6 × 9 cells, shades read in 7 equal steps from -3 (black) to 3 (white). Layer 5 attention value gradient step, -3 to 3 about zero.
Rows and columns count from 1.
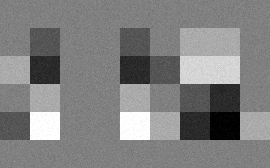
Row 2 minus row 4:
0 -2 0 0 -2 0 2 3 0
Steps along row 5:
up down same up down down down up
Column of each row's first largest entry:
1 7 7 2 2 1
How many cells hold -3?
1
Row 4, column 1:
0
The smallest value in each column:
-1 -2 0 0 -2 -1 -2 -3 0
